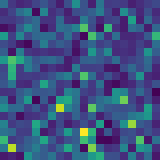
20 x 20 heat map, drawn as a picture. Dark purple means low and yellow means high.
Ninth with the highest average: bottom middle. Mirror symmetry: none. Roughest part: bottom middle. Grain: fine. Histogram: skewed, a long tail of high values.
